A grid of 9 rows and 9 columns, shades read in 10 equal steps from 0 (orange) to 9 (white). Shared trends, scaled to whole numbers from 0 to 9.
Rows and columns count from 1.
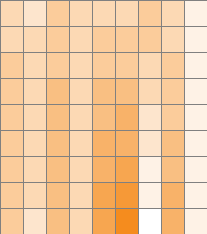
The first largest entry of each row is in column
9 9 9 9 9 9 7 7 7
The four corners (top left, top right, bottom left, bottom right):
6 8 5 8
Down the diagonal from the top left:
6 6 5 6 4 3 8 3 8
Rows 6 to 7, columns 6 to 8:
3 7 4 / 2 8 4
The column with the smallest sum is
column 6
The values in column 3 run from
4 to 5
